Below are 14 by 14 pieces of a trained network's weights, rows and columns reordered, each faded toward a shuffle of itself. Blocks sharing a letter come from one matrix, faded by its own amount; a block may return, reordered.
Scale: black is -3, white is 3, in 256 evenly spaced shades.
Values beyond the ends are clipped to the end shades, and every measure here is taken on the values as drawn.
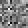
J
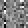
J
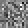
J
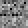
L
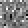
L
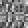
J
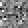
L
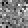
L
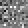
L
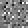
L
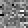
L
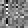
J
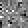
L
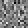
J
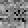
L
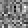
J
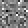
L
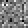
L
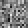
J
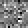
L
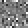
L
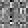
J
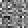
J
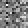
J
